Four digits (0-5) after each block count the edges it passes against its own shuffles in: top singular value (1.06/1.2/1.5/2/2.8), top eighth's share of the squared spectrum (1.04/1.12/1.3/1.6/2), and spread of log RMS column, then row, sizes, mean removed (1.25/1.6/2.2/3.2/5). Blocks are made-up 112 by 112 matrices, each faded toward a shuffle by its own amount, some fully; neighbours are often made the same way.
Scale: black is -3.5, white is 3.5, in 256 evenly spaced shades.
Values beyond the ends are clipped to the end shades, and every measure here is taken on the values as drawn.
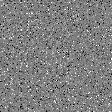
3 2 1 0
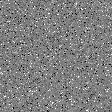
0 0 0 0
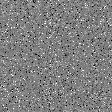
2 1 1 0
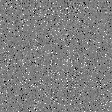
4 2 1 0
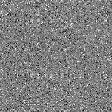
4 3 1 1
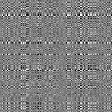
5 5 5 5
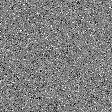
1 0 0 0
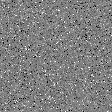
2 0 0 0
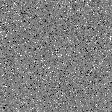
0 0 0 0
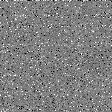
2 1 0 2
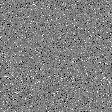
0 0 0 1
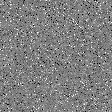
0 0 0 0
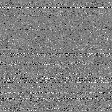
3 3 0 4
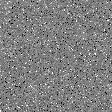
0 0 0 0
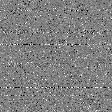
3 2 0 2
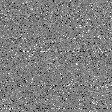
1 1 0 2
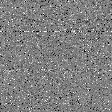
2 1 0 2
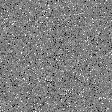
1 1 0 0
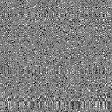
5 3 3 3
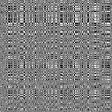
5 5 4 4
